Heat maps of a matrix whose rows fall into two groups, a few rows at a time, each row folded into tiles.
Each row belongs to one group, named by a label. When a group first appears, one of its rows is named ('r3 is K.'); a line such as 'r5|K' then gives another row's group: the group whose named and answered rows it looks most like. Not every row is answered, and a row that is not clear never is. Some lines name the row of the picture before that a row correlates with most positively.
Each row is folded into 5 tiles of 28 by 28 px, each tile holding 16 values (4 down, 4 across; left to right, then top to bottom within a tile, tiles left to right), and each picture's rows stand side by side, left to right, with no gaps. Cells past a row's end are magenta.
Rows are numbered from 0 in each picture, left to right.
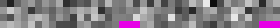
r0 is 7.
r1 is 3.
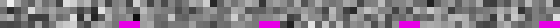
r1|3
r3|7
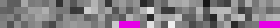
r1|7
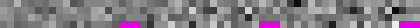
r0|3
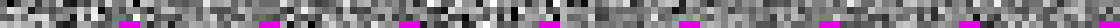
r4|3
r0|7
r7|3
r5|7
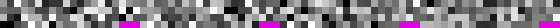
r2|7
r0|3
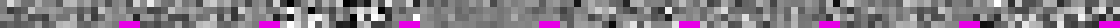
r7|3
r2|7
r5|7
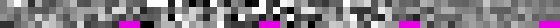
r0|3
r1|3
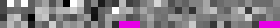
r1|3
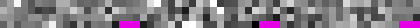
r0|3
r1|3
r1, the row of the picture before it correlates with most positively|1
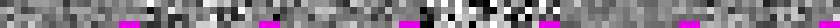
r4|3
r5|7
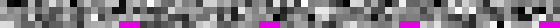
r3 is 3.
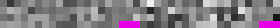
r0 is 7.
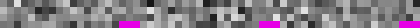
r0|3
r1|7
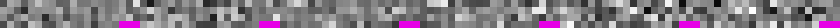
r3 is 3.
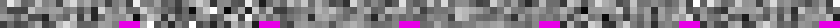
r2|3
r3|3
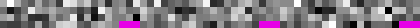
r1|3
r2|3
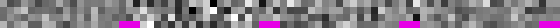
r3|3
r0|7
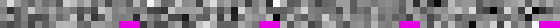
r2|7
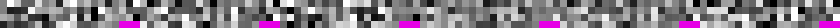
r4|7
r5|7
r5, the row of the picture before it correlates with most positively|2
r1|7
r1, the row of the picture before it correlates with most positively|2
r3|7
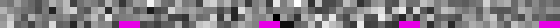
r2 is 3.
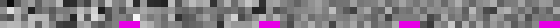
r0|7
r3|3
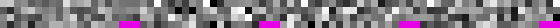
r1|3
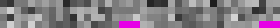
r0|7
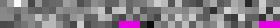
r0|3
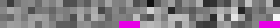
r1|7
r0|7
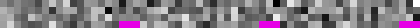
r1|7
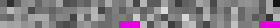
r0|7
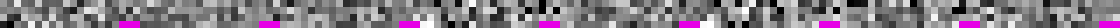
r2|7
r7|7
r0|3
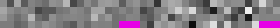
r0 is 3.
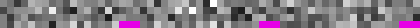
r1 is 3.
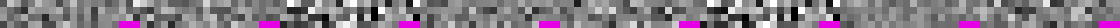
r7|3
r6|3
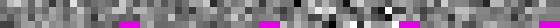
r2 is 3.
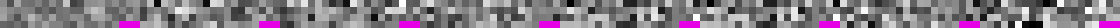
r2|3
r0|3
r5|7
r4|7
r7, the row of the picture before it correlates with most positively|3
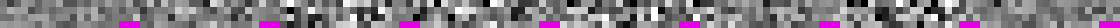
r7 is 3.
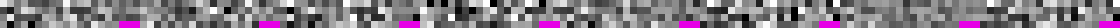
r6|7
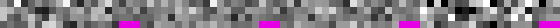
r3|3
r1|3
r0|3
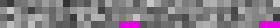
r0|7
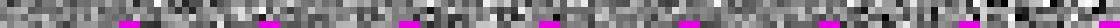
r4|3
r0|7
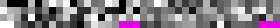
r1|3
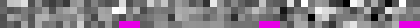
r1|3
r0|3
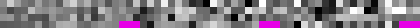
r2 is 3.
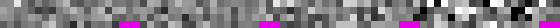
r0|3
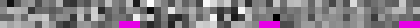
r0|7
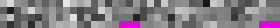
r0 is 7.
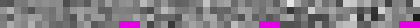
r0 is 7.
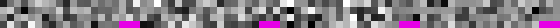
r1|3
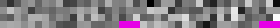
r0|7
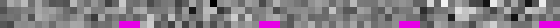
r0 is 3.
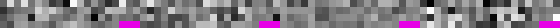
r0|3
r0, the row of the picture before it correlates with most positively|3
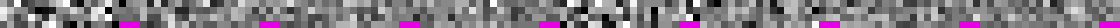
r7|3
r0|3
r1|3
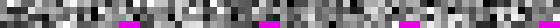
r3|7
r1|3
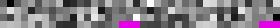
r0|7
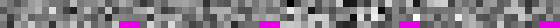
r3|3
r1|7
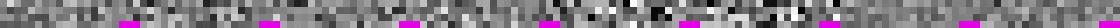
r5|7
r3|7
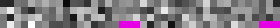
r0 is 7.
